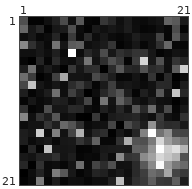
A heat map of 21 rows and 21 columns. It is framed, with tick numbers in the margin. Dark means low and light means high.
Bumps: one, in the bottom right. Histogram: skewed, a long tail of high values. Ninth with the highest average: bottom right. Odd rows or columns: none.
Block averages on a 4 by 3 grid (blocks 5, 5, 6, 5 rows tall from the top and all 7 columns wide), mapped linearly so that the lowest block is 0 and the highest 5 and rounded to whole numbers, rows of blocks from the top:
1 0 0 | 1 1 1 | 1 1 2 | 0 0 5
